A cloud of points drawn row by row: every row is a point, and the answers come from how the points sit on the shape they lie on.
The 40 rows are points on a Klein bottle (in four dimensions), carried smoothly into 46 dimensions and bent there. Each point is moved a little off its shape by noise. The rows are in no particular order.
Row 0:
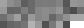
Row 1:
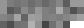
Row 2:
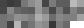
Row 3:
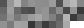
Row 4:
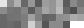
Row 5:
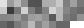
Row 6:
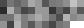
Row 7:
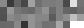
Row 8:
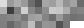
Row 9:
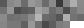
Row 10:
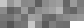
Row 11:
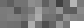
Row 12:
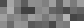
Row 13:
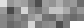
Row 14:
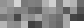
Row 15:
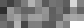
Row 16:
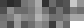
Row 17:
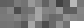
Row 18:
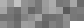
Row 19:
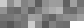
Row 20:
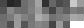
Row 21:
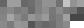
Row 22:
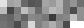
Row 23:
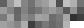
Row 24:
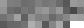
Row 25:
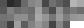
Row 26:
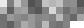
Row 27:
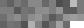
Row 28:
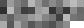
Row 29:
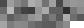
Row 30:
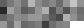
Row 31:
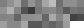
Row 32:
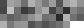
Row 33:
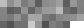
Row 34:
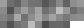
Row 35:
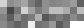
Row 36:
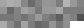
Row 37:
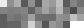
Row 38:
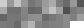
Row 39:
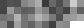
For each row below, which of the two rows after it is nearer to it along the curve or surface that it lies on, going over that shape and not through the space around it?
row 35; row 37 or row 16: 37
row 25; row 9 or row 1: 9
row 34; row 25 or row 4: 4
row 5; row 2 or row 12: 12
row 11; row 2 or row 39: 2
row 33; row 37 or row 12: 37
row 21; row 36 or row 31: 36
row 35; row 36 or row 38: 36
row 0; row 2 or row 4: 4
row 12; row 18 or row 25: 18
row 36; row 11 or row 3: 3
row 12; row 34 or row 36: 36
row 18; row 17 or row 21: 21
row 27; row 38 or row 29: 29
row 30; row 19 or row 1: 1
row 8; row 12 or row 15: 12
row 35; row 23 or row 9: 23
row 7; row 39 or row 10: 39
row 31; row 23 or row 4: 23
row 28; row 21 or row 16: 16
